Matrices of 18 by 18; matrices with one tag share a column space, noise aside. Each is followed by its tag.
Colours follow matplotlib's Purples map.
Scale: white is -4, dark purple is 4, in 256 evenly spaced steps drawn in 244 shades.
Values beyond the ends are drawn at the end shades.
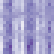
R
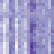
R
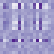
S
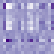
S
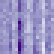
R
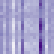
R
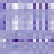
S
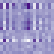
S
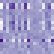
S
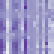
R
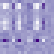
S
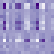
S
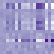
S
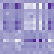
S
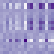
S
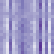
R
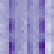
R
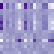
S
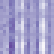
R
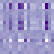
S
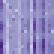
R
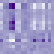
S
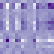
S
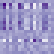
S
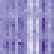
R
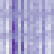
R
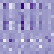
S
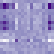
S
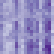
R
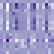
S
